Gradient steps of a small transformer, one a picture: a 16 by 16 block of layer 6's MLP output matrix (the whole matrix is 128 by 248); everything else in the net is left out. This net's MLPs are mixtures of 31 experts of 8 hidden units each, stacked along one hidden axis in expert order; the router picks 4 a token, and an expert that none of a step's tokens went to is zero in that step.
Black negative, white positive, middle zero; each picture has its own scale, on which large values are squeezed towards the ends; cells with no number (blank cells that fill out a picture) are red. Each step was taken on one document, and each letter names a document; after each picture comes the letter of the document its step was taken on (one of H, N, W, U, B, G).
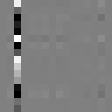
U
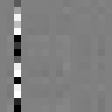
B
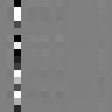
B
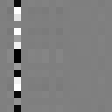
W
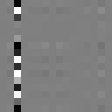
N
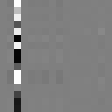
W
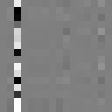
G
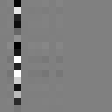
N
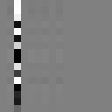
W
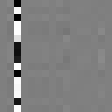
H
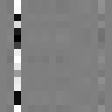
U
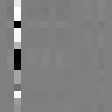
B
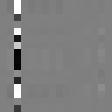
B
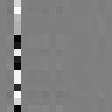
B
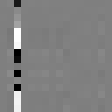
H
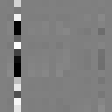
G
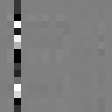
H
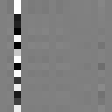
U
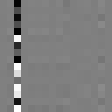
G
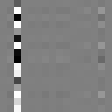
W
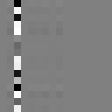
H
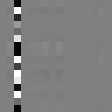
N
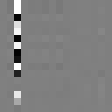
W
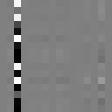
W
